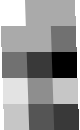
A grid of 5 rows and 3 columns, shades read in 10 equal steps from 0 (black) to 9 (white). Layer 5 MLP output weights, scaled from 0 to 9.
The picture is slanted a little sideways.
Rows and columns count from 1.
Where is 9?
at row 1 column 1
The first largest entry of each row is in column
1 1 1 1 1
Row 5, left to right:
7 3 2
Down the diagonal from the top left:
9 6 0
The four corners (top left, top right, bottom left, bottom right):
9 6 7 2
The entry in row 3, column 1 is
4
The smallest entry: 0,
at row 3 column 3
